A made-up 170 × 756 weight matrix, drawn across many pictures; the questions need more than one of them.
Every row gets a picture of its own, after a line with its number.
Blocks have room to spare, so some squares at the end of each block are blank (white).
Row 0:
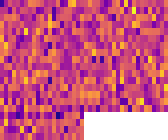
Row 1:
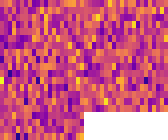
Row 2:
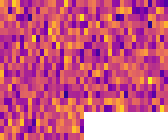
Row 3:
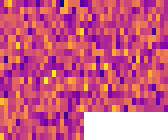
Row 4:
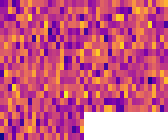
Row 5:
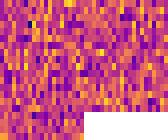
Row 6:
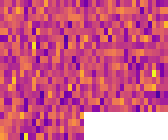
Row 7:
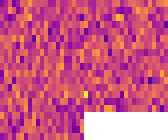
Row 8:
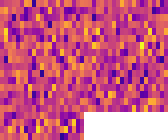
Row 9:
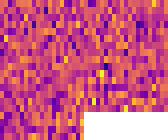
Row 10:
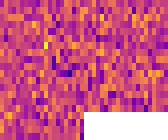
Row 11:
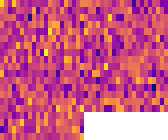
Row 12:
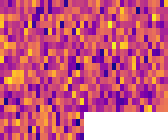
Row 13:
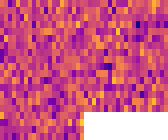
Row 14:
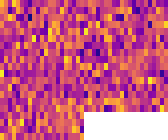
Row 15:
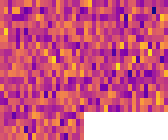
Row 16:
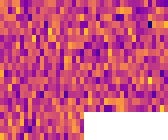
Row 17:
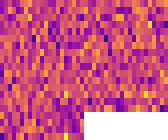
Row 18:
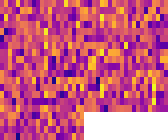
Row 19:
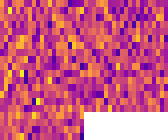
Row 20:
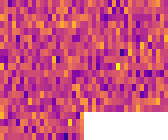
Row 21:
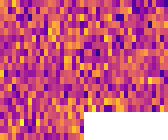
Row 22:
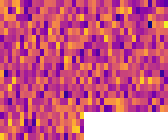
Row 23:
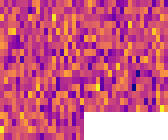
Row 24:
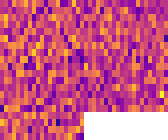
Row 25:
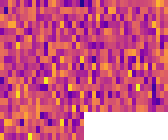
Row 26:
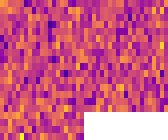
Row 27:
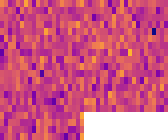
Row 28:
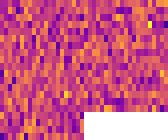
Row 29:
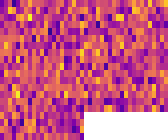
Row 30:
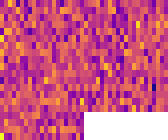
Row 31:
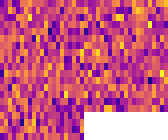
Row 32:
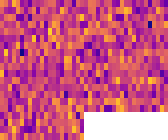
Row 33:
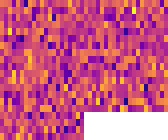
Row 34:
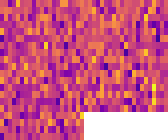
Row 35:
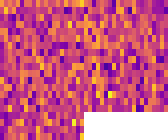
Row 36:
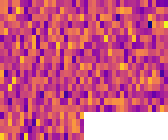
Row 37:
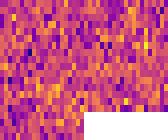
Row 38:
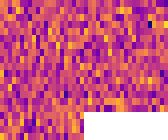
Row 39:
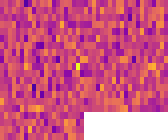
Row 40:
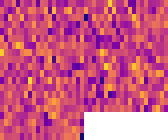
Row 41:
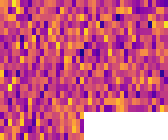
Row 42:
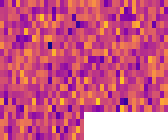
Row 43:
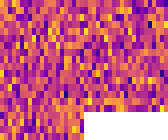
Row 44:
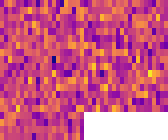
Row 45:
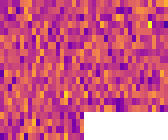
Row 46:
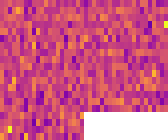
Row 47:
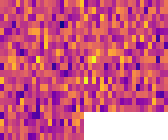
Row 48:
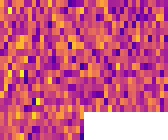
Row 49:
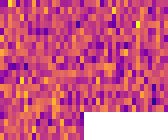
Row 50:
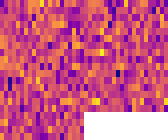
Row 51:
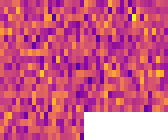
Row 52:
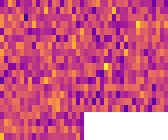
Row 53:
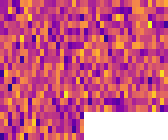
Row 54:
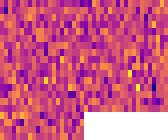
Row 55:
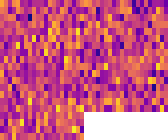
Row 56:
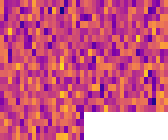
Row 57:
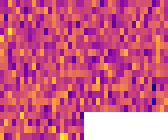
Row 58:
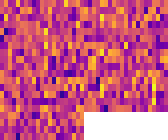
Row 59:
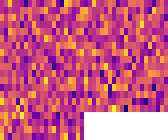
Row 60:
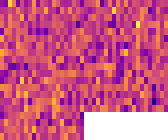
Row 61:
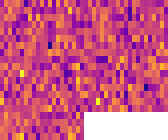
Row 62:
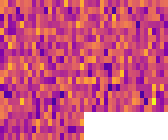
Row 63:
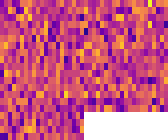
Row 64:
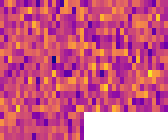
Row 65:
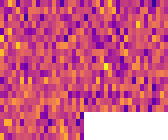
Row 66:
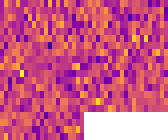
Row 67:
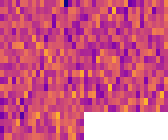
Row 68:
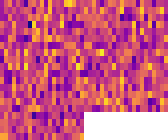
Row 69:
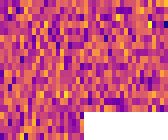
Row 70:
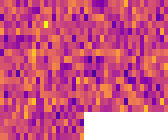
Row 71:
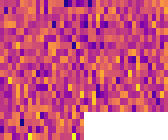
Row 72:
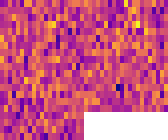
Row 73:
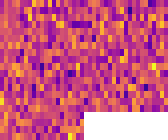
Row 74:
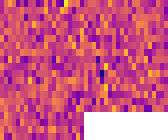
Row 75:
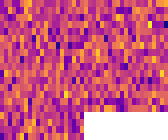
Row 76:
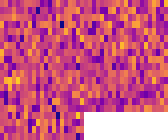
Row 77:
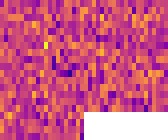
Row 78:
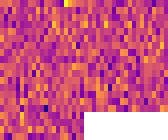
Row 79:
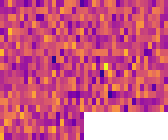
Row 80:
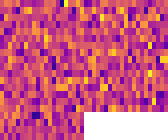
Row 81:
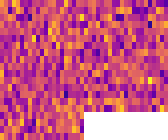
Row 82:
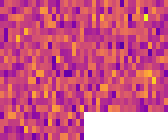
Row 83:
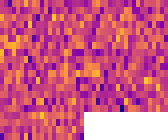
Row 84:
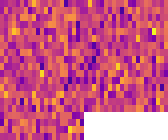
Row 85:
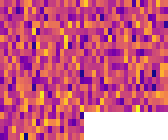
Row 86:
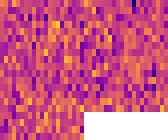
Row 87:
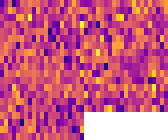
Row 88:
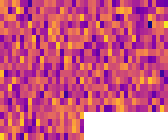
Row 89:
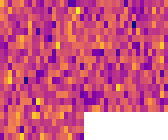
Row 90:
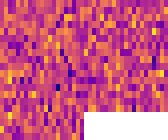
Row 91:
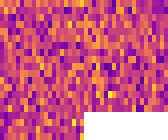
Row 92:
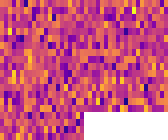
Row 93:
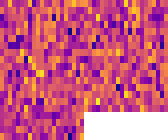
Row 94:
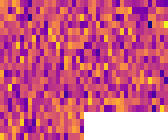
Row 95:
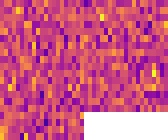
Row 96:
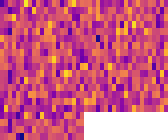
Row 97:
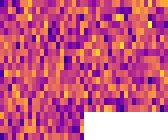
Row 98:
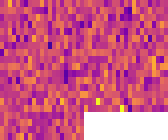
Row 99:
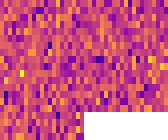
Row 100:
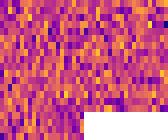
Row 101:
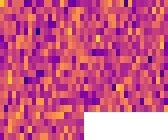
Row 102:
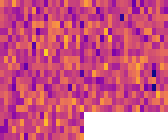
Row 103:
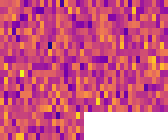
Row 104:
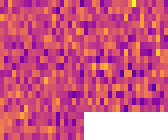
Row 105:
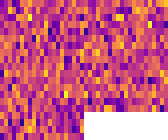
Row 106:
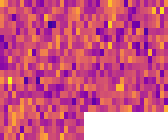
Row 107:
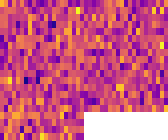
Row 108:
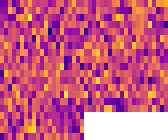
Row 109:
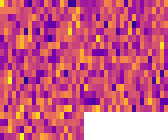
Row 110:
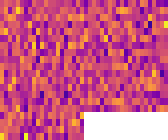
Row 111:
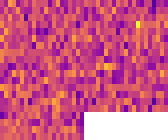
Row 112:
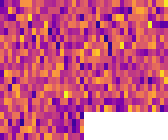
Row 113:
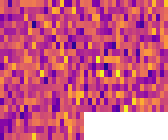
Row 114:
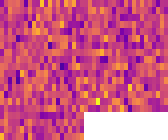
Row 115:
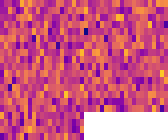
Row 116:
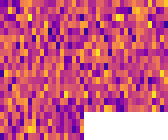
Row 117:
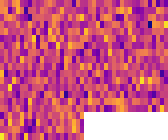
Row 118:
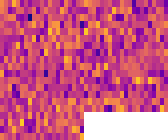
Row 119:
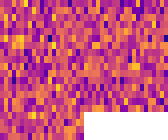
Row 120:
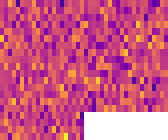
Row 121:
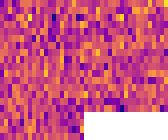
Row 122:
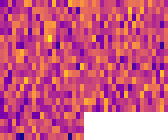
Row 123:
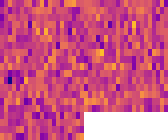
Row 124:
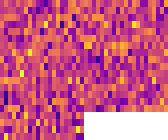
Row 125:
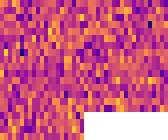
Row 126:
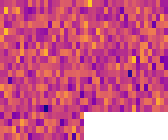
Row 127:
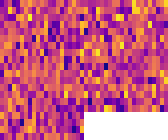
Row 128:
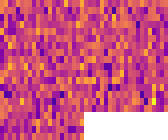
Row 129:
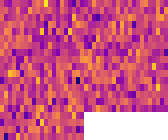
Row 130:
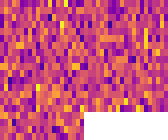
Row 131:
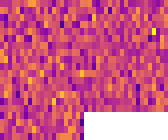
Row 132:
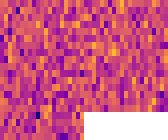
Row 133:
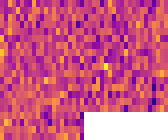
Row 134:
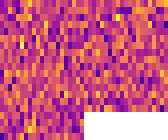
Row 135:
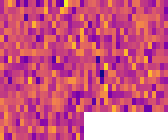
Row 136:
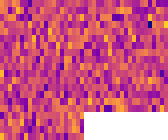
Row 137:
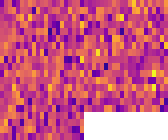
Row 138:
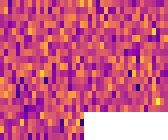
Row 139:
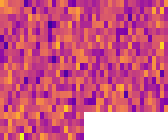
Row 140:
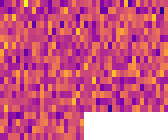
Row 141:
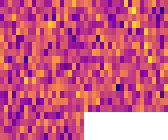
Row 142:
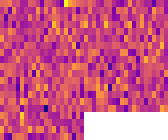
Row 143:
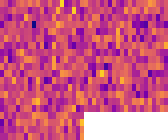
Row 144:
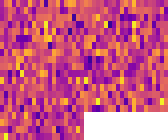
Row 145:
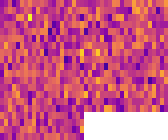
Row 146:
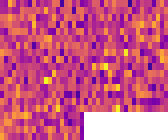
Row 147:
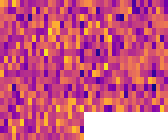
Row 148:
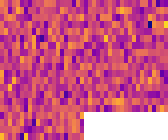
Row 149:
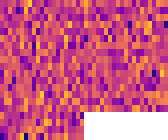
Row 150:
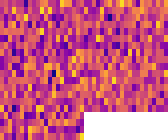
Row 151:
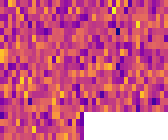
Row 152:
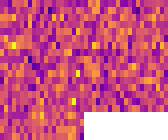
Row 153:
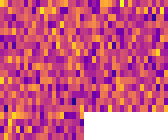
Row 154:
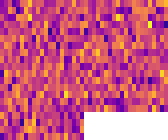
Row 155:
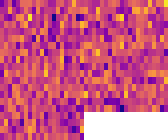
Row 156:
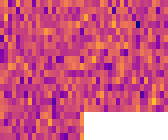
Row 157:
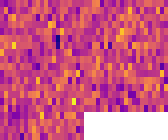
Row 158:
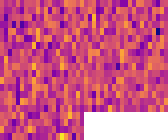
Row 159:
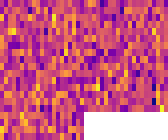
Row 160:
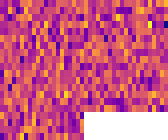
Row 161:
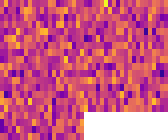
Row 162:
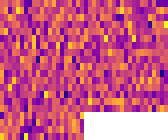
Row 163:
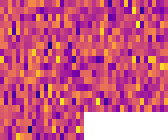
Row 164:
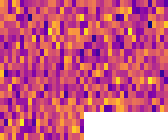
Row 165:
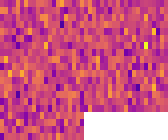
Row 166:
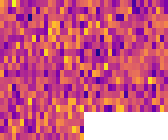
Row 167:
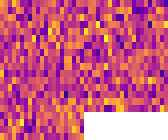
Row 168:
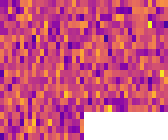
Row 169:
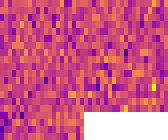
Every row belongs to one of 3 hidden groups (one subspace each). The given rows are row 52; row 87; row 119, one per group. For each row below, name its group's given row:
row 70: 119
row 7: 87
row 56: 52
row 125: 87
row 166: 87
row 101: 119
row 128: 52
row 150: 119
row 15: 52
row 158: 52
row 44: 52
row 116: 87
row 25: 52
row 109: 119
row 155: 87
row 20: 52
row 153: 119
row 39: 119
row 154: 87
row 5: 119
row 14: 87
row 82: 52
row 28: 87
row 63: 87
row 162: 87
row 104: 52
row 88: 87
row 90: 52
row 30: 52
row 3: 52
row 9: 52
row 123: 119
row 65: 52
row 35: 52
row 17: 87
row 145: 87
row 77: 52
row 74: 52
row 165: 52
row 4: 87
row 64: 52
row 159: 52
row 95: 87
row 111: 52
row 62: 52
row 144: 119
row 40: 52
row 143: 52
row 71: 52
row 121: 87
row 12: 119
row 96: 119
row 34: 52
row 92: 119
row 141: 119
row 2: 87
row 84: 52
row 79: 52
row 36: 87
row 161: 52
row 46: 87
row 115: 87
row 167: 87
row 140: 119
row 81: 87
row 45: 87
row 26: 119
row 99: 119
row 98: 119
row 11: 87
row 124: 119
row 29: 87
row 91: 52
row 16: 87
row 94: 87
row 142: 52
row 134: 87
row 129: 119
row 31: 87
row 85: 87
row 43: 87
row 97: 87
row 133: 52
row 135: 52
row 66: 119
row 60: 52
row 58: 52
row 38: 87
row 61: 119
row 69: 87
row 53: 87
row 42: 119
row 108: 87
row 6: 87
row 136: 87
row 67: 52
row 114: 119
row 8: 52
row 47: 52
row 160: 87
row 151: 52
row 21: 87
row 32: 87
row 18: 52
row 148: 87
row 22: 87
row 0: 119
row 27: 52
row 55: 87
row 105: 87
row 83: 119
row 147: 87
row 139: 119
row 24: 119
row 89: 119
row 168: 87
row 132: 52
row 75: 87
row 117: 87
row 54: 52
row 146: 52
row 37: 119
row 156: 52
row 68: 119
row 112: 87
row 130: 119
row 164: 87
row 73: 119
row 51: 52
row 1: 119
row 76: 119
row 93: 119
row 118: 87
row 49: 52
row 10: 52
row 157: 119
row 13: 52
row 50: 119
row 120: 52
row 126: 52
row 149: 87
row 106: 119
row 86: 87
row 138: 52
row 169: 52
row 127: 87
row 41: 87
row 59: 52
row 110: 87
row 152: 119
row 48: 119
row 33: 119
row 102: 87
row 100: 87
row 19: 119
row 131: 52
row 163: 119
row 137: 87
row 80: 52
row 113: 52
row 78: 52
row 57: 52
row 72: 119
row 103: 119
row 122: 119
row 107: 119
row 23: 52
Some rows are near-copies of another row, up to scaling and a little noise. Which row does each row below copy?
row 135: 74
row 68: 5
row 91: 35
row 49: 60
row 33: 92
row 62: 128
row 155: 121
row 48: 19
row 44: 64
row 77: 10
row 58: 18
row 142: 78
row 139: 26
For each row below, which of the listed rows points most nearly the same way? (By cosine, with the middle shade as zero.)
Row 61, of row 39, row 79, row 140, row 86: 39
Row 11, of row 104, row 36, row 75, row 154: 36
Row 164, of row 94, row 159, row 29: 94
